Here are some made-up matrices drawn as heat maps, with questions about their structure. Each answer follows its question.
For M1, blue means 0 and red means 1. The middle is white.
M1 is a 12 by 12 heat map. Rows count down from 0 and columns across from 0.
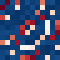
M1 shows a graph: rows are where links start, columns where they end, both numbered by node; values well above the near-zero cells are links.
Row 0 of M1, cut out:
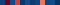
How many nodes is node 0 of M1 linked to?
3
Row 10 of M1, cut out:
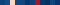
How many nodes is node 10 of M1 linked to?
2
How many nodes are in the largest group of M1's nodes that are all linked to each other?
5
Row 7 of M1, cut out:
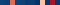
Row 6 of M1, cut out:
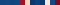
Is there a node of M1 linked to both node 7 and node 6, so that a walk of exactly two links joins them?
no
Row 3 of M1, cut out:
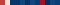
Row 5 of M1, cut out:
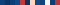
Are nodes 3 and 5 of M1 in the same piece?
no
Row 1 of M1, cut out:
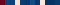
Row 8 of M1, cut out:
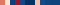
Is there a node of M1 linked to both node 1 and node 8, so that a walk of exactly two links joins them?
yes
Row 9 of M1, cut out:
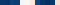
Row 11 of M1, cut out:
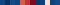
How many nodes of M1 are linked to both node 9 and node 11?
3
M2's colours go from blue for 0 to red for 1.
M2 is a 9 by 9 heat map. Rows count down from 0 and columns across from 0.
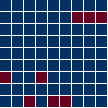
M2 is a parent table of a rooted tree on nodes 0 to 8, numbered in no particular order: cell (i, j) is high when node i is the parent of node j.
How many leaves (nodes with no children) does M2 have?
6
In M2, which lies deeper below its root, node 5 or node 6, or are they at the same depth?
node 5
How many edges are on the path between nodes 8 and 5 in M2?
1
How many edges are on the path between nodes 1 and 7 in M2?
1
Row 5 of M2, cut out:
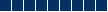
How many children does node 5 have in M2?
0
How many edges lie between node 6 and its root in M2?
1
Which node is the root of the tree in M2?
1
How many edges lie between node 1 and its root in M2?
0
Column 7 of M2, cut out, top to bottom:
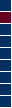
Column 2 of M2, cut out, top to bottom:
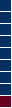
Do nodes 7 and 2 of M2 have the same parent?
no
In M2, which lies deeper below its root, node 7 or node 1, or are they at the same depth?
node 7
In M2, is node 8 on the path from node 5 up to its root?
yes
